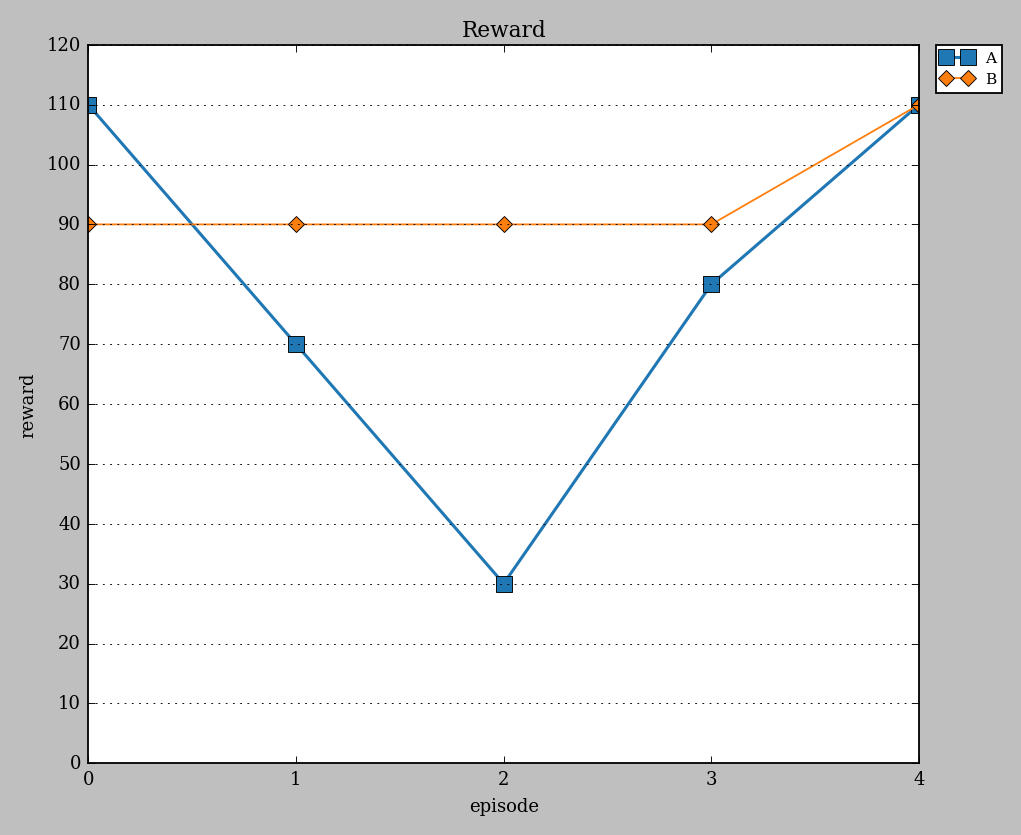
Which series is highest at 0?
A
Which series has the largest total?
B
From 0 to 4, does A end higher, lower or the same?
the same
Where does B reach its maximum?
4
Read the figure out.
Title: Reward
x-axis: episode, ticks 0 1 2 3 4
y-axis: reward, ticks 0 10 20 30 40 50 60 70 80 90 100 110 120
Legend: A, B
Values:
A: 110 70 30 80 110
B: 90 90 90 90 110
